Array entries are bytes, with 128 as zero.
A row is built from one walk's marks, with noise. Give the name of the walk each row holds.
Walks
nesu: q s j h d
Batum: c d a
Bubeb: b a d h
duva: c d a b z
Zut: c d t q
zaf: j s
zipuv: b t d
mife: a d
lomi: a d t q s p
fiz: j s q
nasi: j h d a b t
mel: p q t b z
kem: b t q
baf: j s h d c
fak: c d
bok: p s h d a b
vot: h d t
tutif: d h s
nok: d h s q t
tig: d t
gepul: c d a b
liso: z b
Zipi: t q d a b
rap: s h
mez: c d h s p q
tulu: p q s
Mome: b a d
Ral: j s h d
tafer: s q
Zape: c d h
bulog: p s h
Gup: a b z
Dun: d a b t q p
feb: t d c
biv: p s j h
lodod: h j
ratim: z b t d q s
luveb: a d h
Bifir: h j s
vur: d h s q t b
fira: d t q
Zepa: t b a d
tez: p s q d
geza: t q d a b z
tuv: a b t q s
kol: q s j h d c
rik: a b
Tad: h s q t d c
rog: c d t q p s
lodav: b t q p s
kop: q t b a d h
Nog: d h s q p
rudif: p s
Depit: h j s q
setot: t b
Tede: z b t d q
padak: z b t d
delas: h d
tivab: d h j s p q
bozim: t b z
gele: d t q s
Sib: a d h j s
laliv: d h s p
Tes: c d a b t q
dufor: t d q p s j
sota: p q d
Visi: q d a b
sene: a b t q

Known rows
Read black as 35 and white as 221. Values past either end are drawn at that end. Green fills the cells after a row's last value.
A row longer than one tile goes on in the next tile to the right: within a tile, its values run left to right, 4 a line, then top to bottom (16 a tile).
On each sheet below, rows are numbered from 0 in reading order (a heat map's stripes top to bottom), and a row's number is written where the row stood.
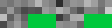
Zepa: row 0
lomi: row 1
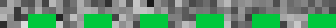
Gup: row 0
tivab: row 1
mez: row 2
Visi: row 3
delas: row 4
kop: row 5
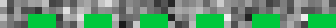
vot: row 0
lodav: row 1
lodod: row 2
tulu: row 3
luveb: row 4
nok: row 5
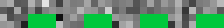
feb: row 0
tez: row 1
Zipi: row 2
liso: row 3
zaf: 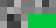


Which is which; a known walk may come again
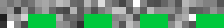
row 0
ratim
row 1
feb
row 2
bok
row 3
nok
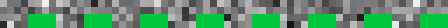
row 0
padak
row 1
Zape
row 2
zipuv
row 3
Gup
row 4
tivab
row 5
lodod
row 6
Mome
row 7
laliv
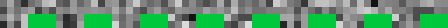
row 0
kem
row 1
zaf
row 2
tutif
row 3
gepul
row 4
rik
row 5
bozim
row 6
mez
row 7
Zepa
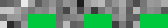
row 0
bulog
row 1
fira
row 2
liso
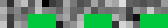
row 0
Sib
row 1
sene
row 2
duva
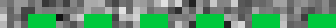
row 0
luveb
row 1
dufor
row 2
lodav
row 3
Zut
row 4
Tes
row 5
delas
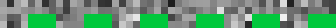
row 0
Bifir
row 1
nesu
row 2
vur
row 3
lomi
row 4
Tad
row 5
nasi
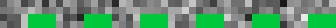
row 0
fiz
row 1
mife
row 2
tafer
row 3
rap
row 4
Bubeb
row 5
tuv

